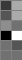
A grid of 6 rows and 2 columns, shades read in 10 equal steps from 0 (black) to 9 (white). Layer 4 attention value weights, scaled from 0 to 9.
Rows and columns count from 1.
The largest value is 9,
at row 4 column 2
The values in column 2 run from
3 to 9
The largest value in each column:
5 9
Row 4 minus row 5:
-4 6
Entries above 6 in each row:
0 0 0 1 0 0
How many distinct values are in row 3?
2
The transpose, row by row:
2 3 5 0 4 4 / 6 6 4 9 3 4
